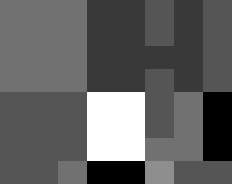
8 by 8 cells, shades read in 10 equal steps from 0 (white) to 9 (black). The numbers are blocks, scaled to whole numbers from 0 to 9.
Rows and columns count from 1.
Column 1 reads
5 5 5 5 6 6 6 6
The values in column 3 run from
5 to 6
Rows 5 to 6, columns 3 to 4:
6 0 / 6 0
